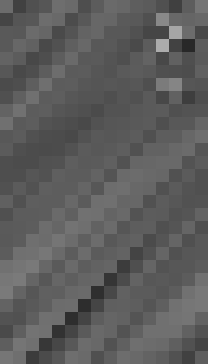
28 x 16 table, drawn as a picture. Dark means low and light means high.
In the top right lies a patch that is rougher than the rest. The distribution is heavy-tailed on both sides. Streaks slant up to the right. No single row or column stands out from its neighbours. No overall slope runs across the table. The halves do not mirror each other. The top right is the roughest part.
